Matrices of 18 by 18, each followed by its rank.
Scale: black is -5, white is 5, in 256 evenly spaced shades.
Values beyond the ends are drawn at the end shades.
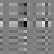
one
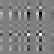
one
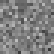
full rank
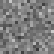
full rank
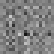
three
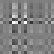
one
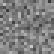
full rank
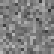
full rank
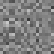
three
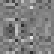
three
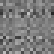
three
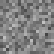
full rank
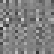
three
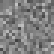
full rank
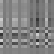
one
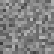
full rank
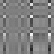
one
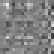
three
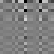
one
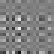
one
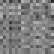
three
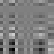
one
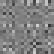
three
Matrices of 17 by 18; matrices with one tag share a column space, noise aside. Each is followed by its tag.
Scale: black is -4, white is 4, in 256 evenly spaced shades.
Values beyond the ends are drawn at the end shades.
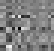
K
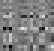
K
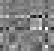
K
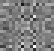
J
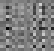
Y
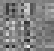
Y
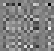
J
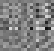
Y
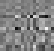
K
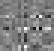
K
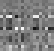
K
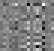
J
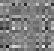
J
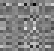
J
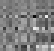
K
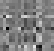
K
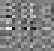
Y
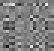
J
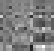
K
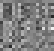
Y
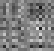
Y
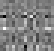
K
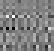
K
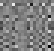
J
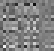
J
